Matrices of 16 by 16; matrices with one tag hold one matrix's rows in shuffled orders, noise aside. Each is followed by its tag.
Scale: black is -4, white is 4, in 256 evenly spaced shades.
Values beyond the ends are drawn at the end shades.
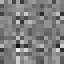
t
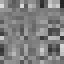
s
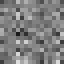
t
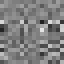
s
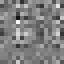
t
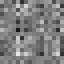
t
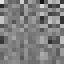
s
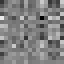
s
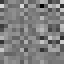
s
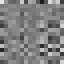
s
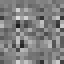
t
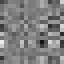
s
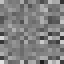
s
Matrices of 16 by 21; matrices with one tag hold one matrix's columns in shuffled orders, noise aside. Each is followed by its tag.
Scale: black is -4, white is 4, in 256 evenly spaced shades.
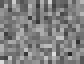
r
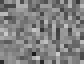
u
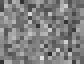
u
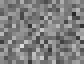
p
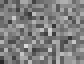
p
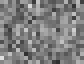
u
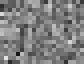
u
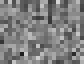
r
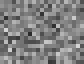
p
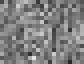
u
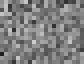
u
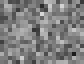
u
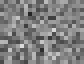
p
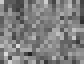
r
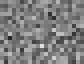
p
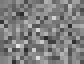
p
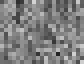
r
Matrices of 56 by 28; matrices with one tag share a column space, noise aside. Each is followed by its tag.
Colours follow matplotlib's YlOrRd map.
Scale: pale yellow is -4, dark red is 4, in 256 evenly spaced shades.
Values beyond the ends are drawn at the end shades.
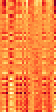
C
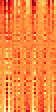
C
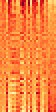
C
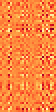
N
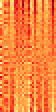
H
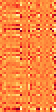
N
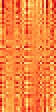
H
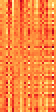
H
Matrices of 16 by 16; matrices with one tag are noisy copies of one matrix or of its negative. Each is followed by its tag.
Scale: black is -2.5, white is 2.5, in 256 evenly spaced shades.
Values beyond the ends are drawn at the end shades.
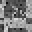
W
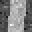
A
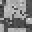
W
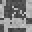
W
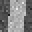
A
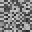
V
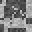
W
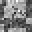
W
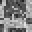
W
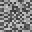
V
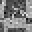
W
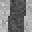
A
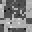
W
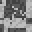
W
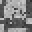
W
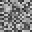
V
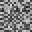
V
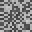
V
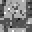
W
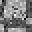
W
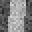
A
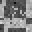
W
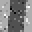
A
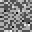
V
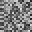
V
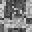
W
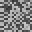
V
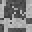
W
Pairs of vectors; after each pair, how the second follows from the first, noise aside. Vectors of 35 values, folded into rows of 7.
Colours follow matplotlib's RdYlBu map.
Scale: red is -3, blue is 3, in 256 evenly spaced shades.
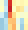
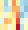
reversed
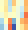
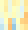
shrunk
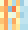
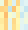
shrunk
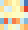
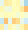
shrunk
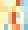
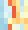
reversed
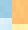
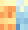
reversed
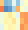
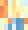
reversed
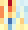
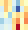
reversed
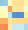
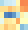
reversed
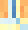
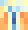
reversed
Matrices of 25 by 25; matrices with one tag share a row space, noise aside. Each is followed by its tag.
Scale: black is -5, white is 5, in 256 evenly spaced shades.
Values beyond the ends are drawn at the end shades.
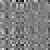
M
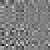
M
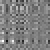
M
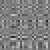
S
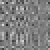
M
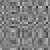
S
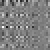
M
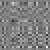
S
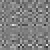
S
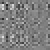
M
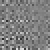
M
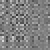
M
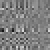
M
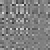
M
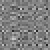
S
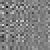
M
